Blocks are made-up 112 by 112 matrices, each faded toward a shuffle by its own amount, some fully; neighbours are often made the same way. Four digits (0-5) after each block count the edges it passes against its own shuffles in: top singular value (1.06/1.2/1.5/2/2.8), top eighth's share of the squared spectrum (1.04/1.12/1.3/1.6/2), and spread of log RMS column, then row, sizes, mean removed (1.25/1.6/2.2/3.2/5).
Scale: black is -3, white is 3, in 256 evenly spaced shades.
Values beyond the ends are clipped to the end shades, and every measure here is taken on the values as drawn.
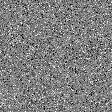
2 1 0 0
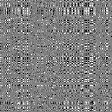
5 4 4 4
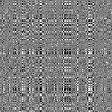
5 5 4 4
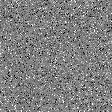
2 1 0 0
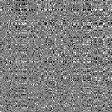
5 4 3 3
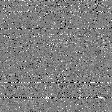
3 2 0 3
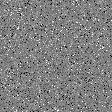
0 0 0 0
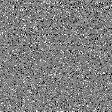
1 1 1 2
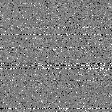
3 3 1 3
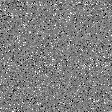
1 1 0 2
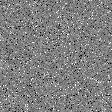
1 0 0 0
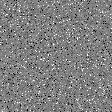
2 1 0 0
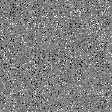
3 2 1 0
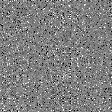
4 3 2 2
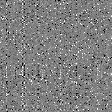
4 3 2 1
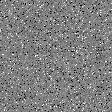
2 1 0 0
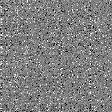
4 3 2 1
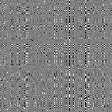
5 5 4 3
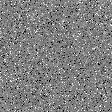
0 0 0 0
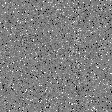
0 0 0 0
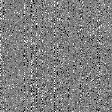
2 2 4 0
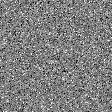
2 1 0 0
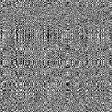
5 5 4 3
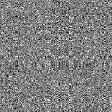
4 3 2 2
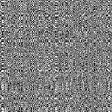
5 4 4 3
